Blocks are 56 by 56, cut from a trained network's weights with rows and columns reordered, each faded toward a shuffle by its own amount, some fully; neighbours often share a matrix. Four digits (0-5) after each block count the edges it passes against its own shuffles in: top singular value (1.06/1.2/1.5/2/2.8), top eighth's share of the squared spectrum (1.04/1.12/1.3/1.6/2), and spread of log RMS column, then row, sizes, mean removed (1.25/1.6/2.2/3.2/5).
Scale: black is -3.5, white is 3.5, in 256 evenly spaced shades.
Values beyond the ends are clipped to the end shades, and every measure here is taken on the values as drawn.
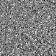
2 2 1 1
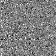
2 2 1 1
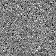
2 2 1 0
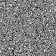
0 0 0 0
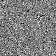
0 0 0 0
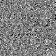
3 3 1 1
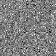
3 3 1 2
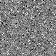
0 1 0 0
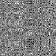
4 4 2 2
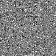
2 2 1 1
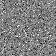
0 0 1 0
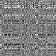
4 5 1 3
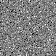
0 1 0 0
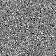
1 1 0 0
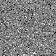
2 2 0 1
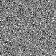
2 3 0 0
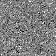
1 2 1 0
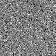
2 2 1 0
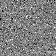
1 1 0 0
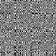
4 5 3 3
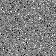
0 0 0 0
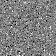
0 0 0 0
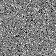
0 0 0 0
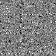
3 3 1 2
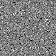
2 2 1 0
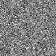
3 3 1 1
